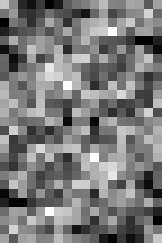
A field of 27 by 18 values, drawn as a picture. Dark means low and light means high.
It looks the same turned upside down. No overall slope runs across the table. No seam splits the table. On average the colour sits 50% of the way up the scale.
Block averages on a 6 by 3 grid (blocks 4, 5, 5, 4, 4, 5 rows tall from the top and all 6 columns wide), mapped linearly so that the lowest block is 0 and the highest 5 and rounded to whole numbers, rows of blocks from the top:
035 | 341 | 533 | 345 | 243 | 331
